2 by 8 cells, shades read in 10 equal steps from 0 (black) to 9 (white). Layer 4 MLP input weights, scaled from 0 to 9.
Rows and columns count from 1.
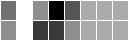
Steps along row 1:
up down down up up same same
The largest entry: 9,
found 2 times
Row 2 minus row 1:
1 0 -3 2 2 0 0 0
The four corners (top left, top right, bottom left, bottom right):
4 6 5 6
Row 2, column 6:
6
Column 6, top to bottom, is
6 6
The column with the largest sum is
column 2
